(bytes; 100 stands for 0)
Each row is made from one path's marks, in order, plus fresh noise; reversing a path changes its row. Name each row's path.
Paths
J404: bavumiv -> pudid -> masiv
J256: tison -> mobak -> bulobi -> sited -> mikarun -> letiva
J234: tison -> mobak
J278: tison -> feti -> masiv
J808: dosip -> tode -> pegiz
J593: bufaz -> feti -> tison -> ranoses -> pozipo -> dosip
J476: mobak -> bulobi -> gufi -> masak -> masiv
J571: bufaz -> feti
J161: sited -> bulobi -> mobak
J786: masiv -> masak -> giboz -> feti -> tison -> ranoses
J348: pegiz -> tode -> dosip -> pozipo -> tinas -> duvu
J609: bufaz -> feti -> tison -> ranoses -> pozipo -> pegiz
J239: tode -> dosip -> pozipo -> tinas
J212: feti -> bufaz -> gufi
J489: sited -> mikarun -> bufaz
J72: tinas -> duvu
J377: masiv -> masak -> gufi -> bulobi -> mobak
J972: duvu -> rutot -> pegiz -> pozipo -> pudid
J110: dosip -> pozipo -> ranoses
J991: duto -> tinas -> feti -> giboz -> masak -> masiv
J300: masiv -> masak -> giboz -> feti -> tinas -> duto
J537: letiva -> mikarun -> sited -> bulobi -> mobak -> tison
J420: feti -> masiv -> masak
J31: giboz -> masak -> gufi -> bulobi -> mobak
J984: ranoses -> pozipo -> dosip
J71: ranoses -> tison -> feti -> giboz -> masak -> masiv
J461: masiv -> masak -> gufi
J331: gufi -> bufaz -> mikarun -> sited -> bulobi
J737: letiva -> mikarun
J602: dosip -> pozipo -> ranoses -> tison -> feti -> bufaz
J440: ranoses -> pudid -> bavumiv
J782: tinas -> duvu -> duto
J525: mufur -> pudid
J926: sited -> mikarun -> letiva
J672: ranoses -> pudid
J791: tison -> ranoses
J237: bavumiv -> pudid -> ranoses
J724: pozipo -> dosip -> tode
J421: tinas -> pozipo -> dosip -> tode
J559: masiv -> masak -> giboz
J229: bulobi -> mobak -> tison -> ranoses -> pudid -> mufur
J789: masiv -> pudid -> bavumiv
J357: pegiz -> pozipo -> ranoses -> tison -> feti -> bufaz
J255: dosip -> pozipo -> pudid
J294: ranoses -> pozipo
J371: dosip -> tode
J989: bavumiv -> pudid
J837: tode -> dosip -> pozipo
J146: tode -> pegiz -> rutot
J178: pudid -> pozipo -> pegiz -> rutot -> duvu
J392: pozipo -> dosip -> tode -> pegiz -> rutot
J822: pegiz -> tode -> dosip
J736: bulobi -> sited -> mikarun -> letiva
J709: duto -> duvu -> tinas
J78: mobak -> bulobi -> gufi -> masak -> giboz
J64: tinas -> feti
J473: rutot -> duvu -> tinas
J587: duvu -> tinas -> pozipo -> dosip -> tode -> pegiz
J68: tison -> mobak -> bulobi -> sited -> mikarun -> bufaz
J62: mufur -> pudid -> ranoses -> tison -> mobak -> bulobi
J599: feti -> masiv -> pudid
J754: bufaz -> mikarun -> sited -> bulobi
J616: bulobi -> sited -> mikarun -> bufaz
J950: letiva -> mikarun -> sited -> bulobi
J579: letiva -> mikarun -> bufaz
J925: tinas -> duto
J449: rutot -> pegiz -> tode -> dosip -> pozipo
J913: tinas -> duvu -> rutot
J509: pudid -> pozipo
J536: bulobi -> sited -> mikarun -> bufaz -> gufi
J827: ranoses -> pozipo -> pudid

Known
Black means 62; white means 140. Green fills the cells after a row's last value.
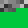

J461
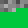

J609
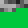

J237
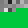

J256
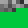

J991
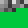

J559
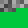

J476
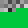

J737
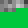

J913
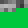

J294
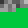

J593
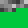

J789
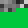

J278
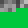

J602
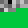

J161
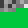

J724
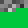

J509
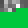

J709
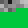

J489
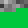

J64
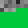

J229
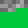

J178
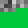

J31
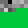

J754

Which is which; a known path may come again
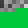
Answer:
J421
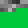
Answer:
J989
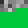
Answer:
J348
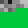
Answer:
J489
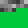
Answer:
J789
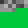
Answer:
J984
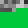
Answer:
J146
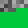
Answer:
J476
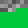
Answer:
J972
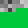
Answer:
J579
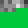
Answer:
J473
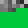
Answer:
J71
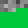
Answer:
J609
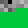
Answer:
J616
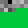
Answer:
J754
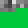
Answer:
J78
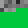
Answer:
J229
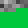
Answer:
J64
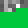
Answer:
J782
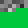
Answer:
J509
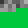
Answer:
J593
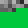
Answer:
J991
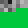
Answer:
J68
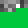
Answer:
J925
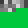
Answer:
J72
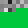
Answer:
J736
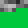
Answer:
J440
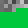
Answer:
J392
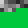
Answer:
J672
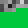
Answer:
J808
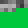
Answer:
J294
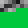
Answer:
J525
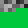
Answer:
J791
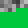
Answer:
J571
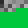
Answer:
J239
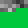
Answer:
J827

